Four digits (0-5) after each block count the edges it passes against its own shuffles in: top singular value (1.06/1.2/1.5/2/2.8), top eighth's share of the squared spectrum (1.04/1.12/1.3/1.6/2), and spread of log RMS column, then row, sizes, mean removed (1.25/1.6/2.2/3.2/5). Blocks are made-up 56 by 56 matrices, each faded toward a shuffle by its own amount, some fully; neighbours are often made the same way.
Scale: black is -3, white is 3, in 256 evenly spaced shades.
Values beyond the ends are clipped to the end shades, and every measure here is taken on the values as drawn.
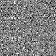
3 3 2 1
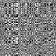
4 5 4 3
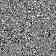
0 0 0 0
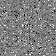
2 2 1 1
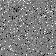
0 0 0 0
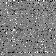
3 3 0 1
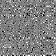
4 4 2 2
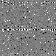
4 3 1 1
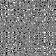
3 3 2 2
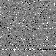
3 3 1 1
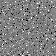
2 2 1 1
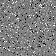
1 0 0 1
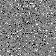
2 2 0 1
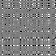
5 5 3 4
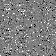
3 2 1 0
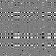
5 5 3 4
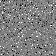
2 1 0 0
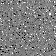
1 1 0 0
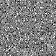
3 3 1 1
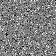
1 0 0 0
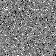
0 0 0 0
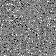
0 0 0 0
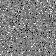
2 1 0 0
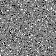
1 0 0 0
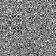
4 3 2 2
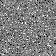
1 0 0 0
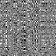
4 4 3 2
